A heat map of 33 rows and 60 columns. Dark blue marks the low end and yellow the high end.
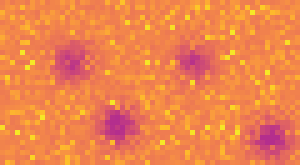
Odd rows or columns: none. Average level on the scale: 70%. Mirror symmetry: none. Dips: four.
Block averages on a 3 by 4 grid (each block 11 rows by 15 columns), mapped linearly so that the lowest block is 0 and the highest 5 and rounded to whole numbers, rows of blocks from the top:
4445 | 3325 | 5050
